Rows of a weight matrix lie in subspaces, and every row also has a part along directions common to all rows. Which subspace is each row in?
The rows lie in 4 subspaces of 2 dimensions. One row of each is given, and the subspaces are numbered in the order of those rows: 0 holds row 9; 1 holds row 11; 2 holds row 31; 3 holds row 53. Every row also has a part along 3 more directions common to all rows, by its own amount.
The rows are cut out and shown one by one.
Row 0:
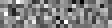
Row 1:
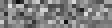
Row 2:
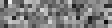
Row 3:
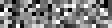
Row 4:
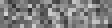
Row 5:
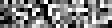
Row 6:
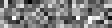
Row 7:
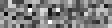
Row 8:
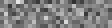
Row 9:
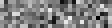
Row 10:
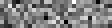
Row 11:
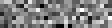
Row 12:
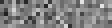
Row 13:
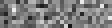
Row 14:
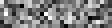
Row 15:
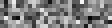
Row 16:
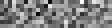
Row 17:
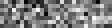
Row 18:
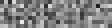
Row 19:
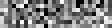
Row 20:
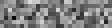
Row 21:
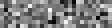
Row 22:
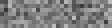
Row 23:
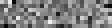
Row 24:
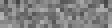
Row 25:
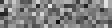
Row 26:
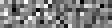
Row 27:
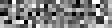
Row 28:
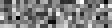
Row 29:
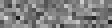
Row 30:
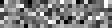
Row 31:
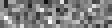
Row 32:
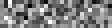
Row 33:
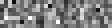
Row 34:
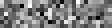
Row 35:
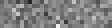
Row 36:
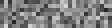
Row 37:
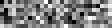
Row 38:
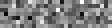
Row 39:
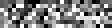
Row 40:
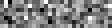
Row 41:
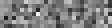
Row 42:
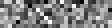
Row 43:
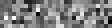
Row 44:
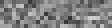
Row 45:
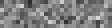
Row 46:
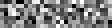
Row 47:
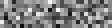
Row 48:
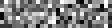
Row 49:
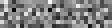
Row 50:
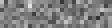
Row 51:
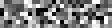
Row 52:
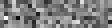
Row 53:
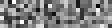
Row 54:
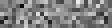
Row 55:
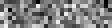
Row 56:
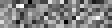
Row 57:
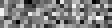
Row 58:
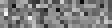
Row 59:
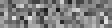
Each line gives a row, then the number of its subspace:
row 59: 3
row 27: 3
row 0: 1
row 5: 1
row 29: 2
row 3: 0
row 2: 2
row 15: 2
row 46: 1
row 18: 3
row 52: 2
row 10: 1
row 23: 1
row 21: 0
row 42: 1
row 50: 0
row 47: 2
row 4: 1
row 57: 3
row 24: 0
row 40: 2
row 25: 0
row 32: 2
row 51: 3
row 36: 0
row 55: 0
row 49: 2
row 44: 2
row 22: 2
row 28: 0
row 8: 1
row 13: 1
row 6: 2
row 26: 1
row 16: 1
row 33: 3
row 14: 2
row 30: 0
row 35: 1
